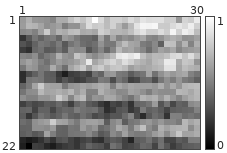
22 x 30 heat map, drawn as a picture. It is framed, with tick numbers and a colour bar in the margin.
Grain: streaks across. Stripes: horizontal, repeating 4 times. Slope: up to the top right. Ninth with the lowest average: bottom left.
